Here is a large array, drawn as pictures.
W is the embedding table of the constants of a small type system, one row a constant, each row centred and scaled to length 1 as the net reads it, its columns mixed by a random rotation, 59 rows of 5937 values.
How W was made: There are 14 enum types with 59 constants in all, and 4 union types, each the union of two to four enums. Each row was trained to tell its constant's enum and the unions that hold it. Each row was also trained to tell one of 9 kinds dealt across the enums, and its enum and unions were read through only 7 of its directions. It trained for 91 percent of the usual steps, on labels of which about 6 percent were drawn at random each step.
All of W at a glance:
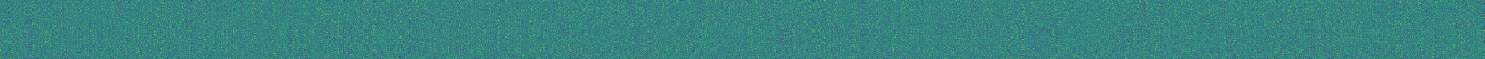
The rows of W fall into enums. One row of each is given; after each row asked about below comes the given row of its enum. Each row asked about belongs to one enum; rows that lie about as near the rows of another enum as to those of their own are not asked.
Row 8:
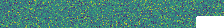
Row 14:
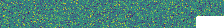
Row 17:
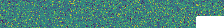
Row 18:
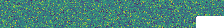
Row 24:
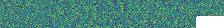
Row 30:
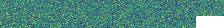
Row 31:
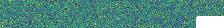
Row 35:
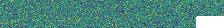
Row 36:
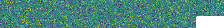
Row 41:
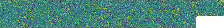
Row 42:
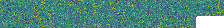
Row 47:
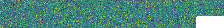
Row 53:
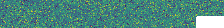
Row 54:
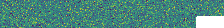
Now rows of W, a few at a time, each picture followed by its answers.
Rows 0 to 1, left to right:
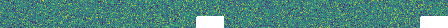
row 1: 17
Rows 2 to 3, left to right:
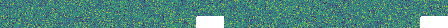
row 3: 8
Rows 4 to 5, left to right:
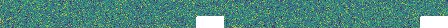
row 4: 31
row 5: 24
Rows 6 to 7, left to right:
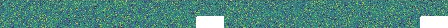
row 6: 14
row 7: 54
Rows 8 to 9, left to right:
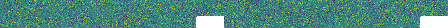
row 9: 53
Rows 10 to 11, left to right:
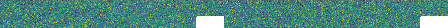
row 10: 53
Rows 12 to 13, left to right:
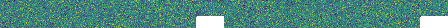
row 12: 17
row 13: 54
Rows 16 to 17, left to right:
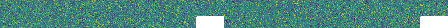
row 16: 41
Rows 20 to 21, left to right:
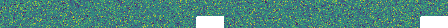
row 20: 47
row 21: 36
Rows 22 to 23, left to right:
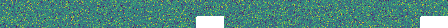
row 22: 35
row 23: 24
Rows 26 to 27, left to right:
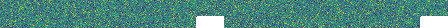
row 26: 47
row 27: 36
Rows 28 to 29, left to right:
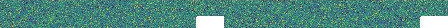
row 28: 53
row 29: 31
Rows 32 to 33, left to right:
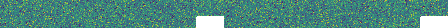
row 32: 31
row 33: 42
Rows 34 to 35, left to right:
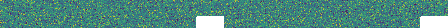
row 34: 31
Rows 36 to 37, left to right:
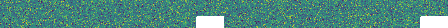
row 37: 36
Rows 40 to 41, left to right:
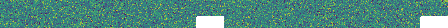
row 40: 8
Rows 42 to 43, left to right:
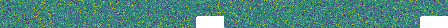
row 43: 36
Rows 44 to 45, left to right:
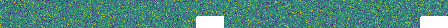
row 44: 54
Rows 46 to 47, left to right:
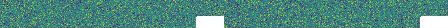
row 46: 54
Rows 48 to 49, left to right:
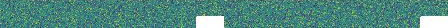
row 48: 35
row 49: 47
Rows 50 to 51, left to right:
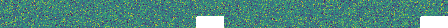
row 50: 47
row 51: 36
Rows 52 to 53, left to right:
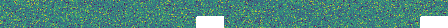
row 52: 35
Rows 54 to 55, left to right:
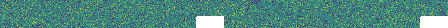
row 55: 53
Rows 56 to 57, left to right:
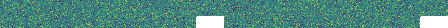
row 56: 54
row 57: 14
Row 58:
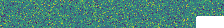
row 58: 42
